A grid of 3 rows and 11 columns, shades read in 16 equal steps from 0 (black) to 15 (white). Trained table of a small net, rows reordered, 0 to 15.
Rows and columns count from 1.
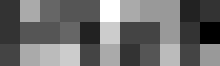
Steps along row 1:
up down down same up down down same down up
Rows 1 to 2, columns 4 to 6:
5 5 15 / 6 2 12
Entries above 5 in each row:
6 3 6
